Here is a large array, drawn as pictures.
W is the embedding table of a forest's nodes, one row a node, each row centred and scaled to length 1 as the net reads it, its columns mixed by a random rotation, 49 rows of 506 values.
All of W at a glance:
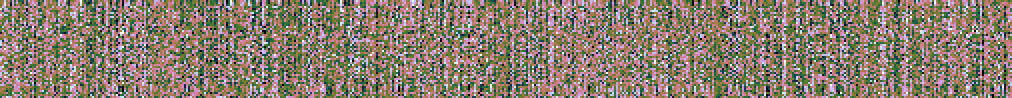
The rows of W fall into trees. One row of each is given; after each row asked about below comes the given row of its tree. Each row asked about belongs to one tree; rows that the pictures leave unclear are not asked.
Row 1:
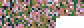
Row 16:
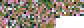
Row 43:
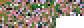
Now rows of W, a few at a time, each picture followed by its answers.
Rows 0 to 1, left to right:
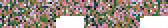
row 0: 1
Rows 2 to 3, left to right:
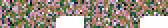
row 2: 1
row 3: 43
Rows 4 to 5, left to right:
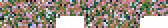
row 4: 1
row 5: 1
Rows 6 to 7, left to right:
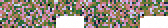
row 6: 43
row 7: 1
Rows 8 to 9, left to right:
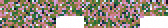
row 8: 43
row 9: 1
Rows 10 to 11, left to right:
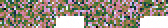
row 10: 1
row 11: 1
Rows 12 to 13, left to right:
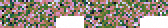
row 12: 1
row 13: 16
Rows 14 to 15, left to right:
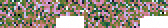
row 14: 1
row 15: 16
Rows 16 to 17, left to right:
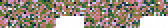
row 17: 43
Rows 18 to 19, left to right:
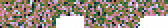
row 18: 43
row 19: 1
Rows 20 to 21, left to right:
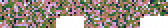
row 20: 1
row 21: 43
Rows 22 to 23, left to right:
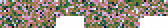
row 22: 1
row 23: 16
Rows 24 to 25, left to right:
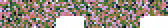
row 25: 43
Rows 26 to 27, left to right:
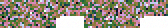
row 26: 1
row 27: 16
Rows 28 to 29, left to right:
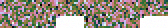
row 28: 43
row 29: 1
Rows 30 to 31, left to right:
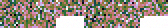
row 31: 1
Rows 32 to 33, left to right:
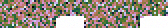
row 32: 43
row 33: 43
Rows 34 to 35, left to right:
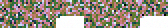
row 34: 1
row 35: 43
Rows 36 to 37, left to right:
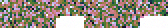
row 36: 1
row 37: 43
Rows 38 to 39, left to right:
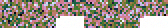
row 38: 1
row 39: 16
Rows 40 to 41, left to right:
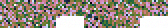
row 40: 43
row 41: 16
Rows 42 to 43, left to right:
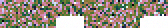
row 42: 43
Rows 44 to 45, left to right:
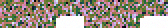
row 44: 43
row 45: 43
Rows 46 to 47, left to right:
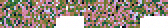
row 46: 1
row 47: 43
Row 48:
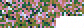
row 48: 16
